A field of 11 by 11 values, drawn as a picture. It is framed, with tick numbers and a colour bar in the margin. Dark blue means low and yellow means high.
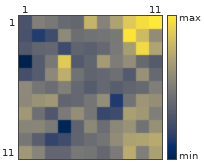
The halves do not mirror each other. The ninth with the highest average is the top right. In the top right lies a patch that is higher than the rest. Overall the values sit about 50% of the way up the scale. The top left is the ninth with the lowest average. The centre is the smoothest part.
